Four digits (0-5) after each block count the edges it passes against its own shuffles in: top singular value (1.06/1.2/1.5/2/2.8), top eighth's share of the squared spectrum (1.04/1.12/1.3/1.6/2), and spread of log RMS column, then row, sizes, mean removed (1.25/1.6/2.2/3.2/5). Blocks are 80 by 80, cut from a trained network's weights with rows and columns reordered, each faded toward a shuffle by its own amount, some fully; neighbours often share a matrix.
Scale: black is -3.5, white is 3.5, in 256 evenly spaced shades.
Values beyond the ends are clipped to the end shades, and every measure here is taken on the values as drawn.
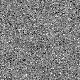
2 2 1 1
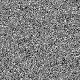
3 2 0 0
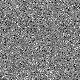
1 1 0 0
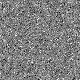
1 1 0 0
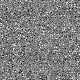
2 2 1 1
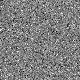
1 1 0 0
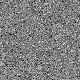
0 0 0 0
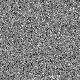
2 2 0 0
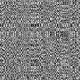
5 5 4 2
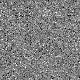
2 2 0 1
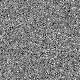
0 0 0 0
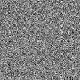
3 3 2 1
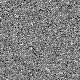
0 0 0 0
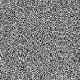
4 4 2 1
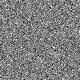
1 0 0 0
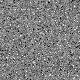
1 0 0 0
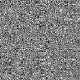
3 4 2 2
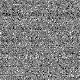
2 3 2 1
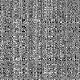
3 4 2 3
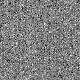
1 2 0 0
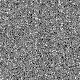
0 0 0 0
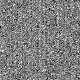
2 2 0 1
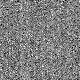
2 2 0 0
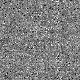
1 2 1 0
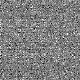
3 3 2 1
